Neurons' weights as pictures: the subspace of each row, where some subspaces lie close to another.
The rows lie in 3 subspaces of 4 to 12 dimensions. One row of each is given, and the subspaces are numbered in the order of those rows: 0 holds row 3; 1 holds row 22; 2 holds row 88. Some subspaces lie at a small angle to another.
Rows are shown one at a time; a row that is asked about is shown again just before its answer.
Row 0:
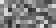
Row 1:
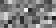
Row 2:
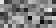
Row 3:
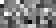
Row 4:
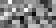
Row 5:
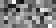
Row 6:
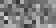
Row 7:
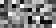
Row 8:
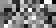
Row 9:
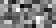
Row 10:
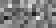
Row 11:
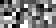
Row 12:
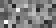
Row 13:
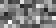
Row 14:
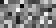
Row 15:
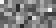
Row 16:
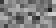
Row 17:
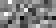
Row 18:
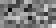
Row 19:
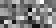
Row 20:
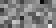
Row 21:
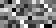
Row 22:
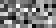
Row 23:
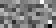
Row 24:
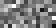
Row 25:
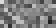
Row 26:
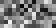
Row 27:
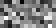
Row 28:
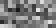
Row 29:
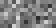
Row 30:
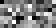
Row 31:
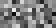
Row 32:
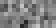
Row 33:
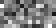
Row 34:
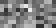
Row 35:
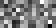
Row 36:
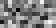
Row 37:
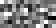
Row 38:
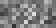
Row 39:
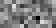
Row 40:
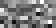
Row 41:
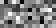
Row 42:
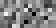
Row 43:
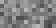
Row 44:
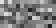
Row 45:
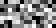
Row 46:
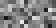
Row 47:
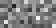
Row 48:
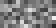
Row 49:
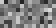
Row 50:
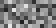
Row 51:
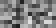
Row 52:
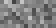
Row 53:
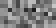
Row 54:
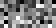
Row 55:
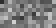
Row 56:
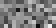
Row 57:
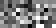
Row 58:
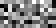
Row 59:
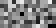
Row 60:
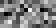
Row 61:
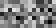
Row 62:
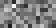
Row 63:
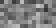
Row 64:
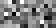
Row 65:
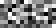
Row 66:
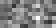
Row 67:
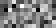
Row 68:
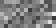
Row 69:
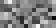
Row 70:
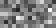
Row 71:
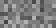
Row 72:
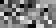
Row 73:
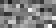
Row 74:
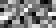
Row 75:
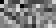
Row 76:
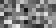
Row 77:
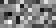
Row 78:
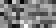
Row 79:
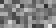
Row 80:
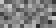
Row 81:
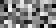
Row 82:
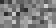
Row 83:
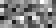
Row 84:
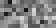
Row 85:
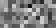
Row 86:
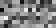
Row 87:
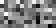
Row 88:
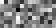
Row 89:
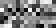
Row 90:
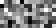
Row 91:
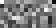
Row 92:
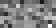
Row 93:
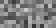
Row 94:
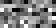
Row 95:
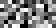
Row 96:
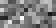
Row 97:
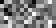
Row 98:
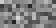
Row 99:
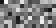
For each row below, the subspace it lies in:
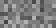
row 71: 1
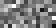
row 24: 1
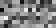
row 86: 1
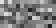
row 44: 2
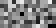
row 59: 1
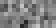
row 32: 1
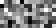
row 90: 0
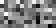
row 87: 1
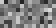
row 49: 2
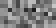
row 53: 1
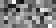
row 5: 1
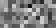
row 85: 1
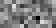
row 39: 1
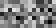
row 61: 1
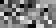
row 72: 0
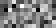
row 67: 1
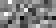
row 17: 2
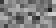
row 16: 2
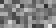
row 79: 1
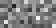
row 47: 0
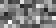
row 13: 1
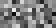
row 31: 2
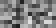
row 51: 1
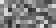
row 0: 1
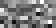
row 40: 0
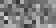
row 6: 1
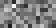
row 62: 1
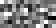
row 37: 1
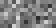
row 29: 1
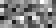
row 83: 2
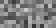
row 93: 1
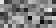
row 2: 2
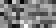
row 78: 1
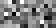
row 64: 2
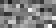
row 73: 2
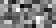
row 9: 1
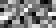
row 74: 2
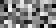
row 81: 1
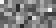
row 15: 2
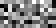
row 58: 1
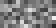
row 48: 1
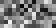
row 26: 1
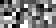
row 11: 1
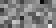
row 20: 2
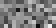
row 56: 1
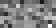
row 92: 2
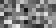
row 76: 1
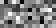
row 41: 2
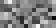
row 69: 1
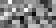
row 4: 2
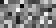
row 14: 2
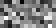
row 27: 2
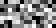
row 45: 1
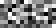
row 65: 0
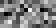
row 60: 1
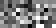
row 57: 0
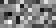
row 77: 2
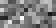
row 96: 2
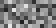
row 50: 1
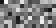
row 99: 2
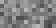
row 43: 1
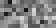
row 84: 2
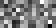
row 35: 2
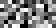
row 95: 1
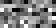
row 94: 1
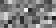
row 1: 2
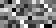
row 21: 0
